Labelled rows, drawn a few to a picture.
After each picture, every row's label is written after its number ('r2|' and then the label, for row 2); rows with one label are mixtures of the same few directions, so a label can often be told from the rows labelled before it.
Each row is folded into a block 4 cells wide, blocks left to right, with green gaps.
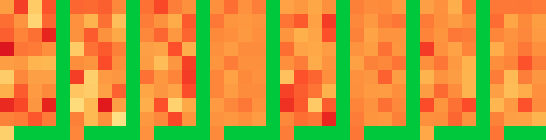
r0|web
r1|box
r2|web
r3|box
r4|box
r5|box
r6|web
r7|box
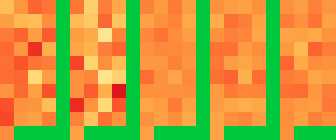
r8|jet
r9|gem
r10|box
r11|box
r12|gem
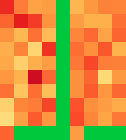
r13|jet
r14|jet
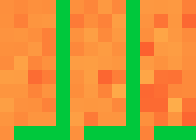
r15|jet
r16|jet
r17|box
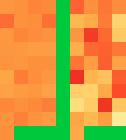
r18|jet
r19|box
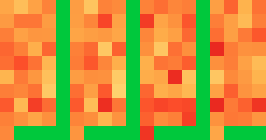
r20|web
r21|web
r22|box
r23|web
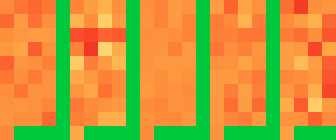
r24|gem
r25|gem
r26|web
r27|web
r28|web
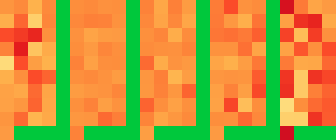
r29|gem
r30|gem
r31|gem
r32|web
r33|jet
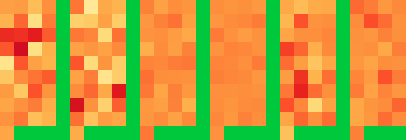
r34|gem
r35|gem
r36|web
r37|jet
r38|box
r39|jet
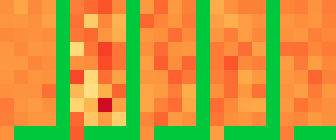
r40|gem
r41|box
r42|gem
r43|jet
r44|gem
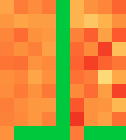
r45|jet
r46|jet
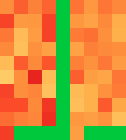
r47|box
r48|box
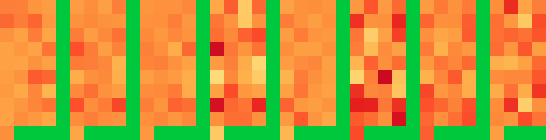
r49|jet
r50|web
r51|web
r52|web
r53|jet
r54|box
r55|box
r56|web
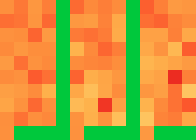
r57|gem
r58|box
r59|jet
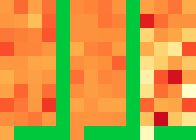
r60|web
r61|web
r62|jet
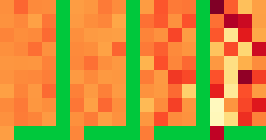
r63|web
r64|web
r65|gem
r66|jet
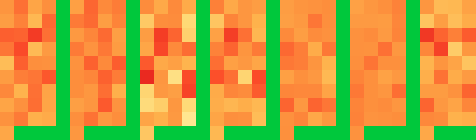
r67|gem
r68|gem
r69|box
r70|box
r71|web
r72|jet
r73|gem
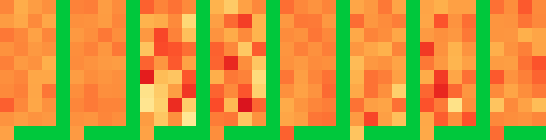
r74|gem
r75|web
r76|box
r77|web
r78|jet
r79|jet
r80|box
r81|web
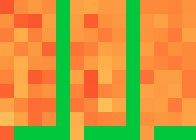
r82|jet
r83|box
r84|box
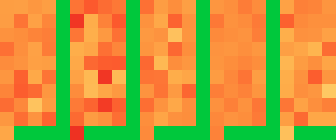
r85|box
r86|box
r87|gem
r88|box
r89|jet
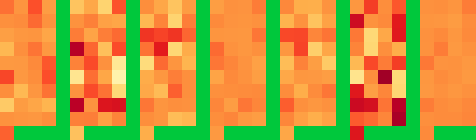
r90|web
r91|web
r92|gem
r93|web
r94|gem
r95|box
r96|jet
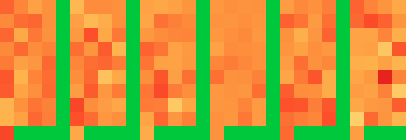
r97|jet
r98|jet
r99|box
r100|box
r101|box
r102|jet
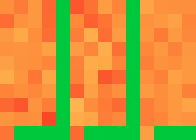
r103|box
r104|jet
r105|jet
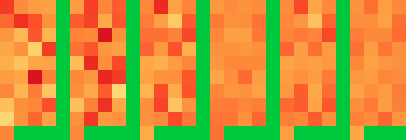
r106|jet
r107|gem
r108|web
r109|box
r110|web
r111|web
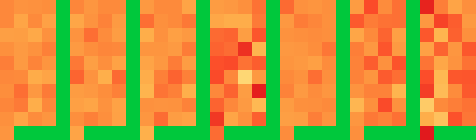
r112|gem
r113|box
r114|jet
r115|jet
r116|jet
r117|gem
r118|jet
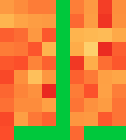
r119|jet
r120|gem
